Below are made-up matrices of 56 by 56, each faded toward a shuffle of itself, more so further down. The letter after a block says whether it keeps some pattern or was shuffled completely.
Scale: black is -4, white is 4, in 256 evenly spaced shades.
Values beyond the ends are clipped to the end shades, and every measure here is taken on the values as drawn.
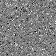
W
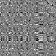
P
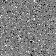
W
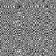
P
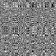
P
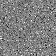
W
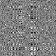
P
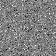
W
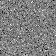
W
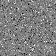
W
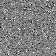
W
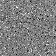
W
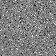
W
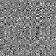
P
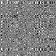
P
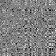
P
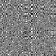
P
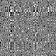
P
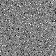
W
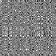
P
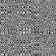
P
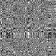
P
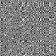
P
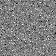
W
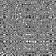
P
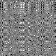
P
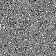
W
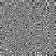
P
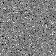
W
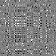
P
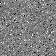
W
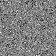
W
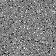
W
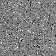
W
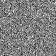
W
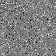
W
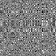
P
